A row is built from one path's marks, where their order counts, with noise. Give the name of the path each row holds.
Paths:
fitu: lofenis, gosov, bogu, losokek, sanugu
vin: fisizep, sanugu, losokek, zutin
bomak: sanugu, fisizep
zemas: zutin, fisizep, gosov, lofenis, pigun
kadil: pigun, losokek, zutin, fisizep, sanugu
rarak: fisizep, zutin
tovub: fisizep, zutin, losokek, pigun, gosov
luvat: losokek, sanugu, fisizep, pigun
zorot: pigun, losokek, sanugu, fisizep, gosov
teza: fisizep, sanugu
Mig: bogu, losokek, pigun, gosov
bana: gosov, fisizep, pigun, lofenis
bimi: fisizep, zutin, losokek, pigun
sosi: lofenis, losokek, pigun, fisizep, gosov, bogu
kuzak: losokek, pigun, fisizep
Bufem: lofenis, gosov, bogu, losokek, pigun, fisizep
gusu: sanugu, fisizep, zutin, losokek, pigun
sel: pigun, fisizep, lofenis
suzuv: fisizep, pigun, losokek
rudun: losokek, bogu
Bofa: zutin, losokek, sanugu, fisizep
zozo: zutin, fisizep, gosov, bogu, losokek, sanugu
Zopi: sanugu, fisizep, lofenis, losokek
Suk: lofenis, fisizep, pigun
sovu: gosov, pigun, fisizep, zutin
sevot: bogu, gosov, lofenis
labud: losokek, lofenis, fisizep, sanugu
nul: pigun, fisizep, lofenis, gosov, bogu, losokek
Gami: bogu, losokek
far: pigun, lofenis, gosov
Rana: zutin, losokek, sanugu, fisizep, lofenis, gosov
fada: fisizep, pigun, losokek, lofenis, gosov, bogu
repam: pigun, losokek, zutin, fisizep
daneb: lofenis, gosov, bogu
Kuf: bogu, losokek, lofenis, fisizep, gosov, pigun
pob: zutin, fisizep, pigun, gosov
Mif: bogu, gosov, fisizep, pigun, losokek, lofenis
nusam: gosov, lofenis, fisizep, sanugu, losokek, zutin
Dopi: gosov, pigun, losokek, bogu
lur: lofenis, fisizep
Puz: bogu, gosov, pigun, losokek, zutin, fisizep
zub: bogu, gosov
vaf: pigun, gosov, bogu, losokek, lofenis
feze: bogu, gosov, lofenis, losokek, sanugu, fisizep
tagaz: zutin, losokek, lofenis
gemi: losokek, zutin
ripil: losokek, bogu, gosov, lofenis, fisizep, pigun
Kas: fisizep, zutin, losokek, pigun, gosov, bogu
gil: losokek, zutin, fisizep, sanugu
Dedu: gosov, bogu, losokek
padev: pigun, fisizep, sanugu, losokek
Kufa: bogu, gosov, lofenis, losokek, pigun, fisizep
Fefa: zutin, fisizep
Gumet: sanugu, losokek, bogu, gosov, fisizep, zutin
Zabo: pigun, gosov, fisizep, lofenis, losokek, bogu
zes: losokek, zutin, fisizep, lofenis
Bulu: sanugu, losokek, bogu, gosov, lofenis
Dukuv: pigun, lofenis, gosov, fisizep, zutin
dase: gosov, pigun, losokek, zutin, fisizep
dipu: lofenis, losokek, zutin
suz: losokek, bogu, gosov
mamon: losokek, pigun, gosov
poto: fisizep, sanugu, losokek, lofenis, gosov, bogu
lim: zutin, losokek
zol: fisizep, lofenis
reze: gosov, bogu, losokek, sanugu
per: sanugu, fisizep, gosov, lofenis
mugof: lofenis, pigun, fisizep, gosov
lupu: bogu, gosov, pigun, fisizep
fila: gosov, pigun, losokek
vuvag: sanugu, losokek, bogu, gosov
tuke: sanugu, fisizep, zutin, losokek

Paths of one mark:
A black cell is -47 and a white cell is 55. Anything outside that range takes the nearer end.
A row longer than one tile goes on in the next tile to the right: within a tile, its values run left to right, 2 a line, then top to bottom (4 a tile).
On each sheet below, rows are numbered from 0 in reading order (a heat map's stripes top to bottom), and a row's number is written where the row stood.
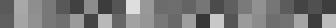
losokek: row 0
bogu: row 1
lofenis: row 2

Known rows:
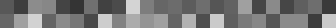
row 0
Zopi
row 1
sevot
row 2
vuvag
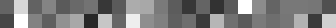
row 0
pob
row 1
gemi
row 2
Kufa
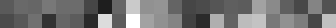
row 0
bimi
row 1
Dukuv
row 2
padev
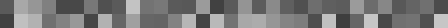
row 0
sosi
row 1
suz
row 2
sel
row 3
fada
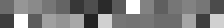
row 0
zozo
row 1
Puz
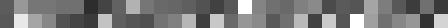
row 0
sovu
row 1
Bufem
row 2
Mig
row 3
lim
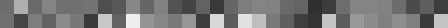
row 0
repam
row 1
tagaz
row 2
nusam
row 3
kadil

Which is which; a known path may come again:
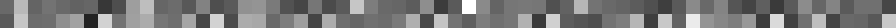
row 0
Fefa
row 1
Gami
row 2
daneb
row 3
kuzak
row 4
Kufa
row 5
Bufem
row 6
tagaz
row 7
Kas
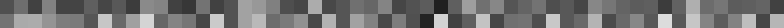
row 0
per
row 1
Zopi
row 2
rudun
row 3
gusu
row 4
fada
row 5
suzuv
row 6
mugof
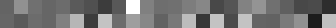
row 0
lur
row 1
zub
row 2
Suk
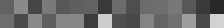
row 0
bomak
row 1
teza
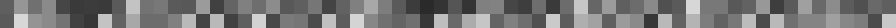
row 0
Gumet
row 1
suz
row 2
poto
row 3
dipu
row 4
tuke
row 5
zorot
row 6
mamon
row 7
vaf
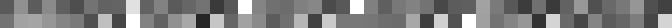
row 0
sel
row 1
pob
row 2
Mig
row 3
Puz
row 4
lim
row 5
dase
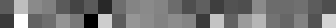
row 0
zemas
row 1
kadil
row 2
fila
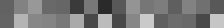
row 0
gil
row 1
Dopi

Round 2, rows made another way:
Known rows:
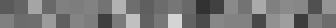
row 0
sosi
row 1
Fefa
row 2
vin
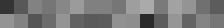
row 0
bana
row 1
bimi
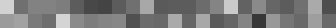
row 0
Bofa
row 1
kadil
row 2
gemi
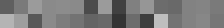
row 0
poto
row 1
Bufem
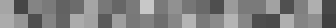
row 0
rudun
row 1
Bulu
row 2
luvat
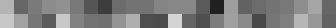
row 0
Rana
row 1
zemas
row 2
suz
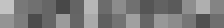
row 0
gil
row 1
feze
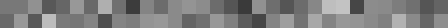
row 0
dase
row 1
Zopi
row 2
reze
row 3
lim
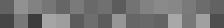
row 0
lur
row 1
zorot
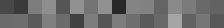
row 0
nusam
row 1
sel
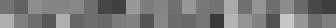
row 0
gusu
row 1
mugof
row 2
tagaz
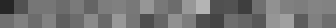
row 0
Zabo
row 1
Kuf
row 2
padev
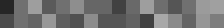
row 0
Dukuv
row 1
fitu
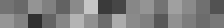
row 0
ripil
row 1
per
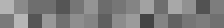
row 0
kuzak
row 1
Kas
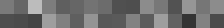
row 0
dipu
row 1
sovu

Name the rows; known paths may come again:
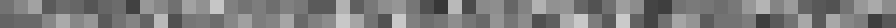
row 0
repam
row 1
fila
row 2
bomak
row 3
Rana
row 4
Gami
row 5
pob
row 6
sevot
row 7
Puz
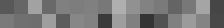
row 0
sosi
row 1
zes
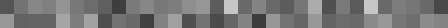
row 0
zorot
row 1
Suk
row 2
gemi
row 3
Gumet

